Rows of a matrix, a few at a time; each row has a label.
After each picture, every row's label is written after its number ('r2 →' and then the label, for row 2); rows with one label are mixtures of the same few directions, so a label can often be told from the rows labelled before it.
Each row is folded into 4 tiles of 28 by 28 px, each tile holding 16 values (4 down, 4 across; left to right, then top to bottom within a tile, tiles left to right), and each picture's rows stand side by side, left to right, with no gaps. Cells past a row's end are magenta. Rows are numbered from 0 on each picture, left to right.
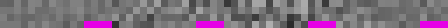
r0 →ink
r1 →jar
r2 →ink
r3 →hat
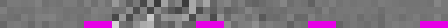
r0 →hat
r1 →jar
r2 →hat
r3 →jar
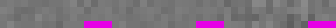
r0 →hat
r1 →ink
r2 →ink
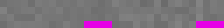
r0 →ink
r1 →ink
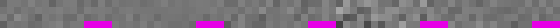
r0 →jar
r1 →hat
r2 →jar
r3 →hat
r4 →hat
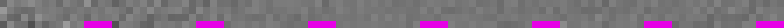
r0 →hat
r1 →jar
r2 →ink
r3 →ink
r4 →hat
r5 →jar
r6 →jar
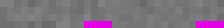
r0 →ink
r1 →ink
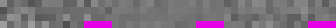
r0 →hat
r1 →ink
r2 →ink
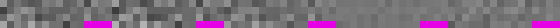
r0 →hat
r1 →hat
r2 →hat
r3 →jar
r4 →jar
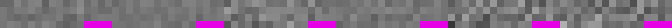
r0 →ink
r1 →ink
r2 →hat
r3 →jar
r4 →jar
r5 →jar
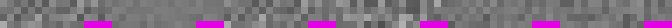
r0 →jar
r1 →hat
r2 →jar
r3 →ink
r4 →jar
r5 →ink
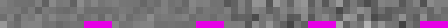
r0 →jar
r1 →jar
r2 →ink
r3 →hat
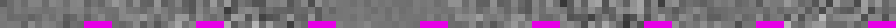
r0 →ink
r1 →ink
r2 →hat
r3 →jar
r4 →ink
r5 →ink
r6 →hat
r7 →jar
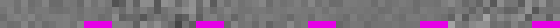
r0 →ink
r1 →ink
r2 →hat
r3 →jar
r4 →jar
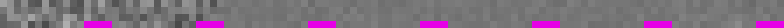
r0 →ink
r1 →ink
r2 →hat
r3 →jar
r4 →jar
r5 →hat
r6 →ink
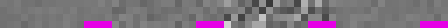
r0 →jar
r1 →hat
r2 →jar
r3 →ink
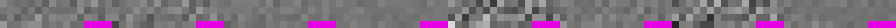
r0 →jar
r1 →jar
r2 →jar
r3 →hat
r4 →jar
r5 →jar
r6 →jar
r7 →hat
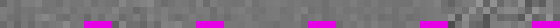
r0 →hat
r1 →hat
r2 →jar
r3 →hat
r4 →jar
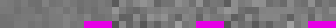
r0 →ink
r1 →hat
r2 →hat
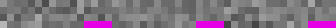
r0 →jar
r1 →ink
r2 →hat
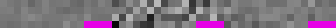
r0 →ink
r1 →jar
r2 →hat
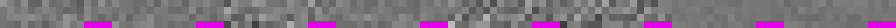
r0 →ink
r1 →jar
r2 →hat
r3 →ink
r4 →jar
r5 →jar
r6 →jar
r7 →ink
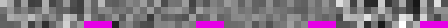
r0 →ink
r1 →jar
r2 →ink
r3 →ink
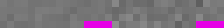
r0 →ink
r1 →hat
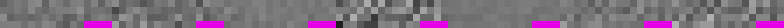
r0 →ink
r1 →hat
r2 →hat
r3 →jar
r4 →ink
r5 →jar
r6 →jar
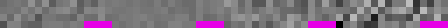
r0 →jar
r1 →ink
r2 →ink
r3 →jar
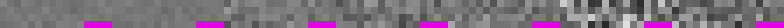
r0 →ink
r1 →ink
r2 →hat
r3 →ink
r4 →jar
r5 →ink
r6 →hat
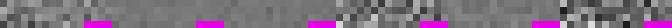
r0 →hat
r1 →hat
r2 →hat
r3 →jar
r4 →ink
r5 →hat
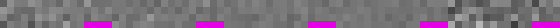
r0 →hat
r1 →jar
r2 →ink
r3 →hat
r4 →hat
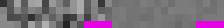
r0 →ink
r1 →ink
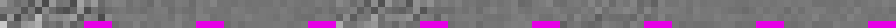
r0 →jar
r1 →ink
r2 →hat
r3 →jar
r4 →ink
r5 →jar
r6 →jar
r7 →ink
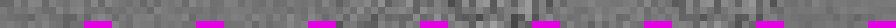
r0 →ink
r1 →jar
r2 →ink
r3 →jar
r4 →ink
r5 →hat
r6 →ink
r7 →ink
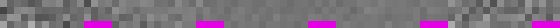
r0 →hat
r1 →hat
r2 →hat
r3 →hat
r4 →jar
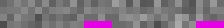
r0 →jar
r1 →ink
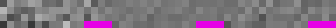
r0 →hat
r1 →jar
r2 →jar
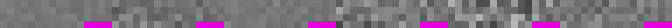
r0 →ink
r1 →hat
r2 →jar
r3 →hat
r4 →ink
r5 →jar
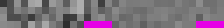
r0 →ink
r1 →hat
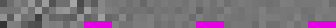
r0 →jar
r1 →jar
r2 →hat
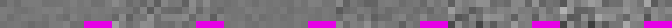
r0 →hat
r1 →jar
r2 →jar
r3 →hat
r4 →hat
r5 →hat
